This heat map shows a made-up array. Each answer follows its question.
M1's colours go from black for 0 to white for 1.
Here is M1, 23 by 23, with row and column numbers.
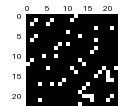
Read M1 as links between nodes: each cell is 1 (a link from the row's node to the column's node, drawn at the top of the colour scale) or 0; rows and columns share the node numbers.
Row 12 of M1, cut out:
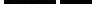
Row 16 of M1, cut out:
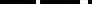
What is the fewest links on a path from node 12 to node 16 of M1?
3
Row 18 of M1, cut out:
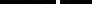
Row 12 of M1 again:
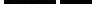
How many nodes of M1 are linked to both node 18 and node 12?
1
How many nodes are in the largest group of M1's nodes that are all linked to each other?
3
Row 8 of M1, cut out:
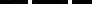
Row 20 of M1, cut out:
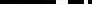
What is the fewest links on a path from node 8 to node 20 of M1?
3
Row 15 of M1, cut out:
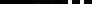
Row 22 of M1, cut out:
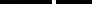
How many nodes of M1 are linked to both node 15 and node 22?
0
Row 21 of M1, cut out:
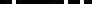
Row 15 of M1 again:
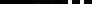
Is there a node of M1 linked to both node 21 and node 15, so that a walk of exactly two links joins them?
yes
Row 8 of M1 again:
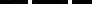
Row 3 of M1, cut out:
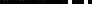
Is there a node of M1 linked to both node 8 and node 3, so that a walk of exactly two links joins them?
yes
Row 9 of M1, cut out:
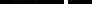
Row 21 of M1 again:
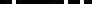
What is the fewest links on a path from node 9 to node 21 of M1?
2
